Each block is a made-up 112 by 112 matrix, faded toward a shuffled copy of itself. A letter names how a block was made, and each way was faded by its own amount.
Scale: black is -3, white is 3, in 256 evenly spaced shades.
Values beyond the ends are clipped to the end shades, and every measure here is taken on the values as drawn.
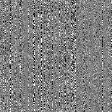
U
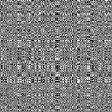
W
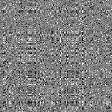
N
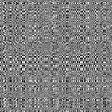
W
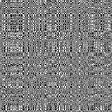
W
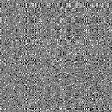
N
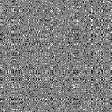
N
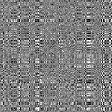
W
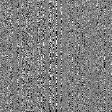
U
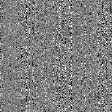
U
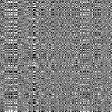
W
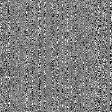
U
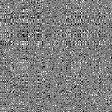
N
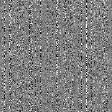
U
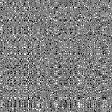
N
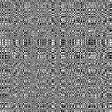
W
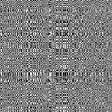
W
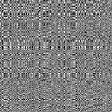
W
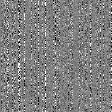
U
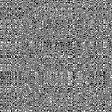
N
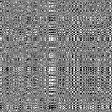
W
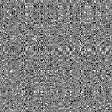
N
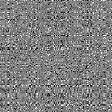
N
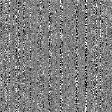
U
